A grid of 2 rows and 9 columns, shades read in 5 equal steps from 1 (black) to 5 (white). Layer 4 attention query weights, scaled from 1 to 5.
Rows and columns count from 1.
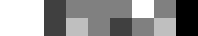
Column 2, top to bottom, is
5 5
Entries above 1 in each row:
8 8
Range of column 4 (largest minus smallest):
1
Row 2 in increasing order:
1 2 2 3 3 4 4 5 5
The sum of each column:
10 10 4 7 6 5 8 7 2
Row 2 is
5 5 2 4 3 2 3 4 1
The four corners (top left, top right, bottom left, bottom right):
5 1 5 1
